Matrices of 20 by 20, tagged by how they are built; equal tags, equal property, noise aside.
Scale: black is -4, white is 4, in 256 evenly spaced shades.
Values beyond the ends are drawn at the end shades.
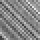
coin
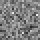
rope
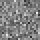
rope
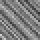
coin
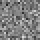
rope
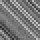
coin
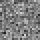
rope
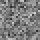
rope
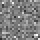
rope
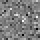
rope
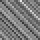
coin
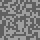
rope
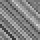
coin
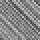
coin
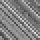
coin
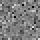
rope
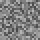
rope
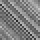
coin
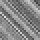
coin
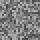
rope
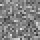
rope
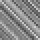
coin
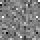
rope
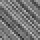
coin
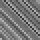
coin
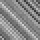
coin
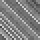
coin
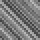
coin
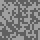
rope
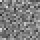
rope
